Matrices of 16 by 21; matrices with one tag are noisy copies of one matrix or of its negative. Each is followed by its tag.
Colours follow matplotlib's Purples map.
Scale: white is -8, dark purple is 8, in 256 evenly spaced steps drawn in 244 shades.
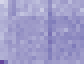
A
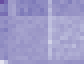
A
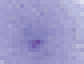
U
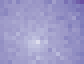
U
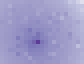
U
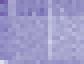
A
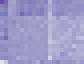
A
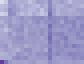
A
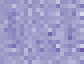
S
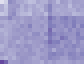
A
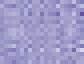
S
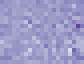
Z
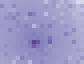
U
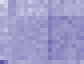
A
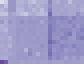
A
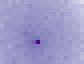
U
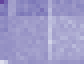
A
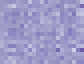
S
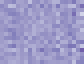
S
